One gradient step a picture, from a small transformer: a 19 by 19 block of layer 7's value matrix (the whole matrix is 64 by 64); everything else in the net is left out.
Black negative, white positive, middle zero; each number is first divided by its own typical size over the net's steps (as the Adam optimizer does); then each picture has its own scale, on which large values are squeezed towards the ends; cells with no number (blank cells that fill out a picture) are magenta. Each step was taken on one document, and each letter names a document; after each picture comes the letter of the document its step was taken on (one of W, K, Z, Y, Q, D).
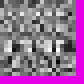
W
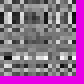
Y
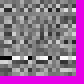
Y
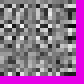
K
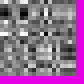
W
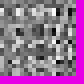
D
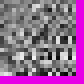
Y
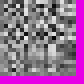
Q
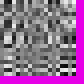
Y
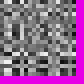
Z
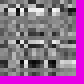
Q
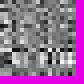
W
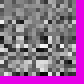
K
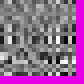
Y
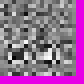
W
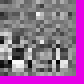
W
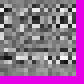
Y
